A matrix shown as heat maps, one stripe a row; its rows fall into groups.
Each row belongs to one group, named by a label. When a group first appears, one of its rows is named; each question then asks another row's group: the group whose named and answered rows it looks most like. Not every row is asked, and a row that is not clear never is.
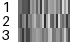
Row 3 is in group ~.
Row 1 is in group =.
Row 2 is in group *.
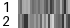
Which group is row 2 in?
~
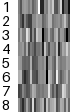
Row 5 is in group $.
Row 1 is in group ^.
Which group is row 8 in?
=
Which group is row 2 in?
~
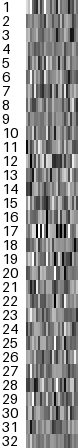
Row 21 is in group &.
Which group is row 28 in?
*
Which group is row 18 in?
*
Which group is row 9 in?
^
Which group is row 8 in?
~
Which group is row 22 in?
$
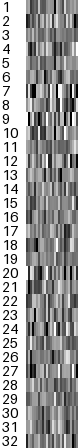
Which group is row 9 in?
^
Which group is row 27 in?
~
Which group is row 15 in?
~
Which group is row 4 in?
&
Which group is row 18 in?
*
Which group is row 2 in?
*
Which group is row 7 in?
~
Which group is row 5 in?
$
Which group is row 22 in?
^
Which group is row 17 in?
&
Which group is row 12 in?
^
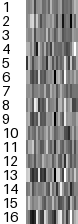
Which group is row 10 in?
&
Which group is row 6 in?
$
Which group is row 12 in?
*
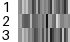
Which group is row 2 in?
$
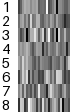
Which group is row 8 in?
~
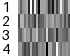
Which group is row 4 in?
$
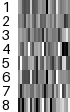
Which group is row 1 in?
$
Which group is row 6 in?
$
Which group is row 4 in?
*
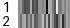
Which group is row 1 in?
$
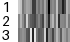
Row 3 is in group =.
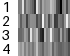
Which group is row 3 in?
^
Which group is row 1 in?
&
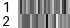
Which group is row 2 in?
$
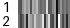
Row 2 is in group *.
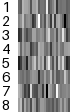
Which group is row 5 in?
*
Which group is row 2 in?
^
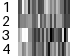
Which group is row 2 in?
^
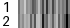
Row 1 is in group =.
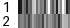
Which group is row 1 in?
*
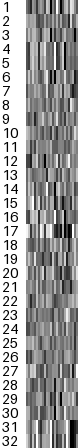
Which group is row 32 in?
*
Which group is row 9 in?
*
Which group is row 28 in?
$
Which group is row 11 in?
&
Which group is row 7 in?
^
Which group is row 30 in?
$
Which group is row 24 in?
*
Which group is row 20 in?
&
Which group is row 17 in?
&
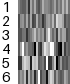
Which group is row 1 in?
=
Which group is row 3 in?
*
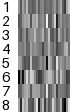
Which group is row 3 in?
*
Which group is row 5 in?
$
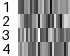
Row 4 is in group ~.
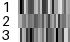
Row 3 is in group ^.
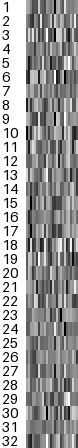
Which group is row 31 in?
$
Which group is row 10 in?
^
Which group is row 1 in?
$
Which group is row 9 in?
$
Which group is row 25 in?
$
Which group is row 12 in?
^
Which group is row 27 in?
$
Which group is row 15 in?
&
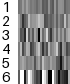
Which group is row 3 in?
=
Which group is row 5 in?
&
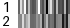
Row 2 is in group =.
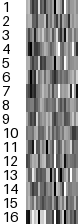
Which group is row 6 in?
&
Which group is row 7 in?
~
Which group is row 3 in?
*
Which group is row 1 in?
$
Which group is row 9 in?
&
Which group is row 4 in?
~
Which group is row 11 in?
=
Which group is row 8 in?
*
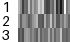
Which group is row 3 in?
^
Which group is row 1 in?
&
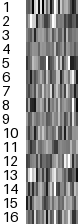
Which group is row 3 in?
*
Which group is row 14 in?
=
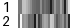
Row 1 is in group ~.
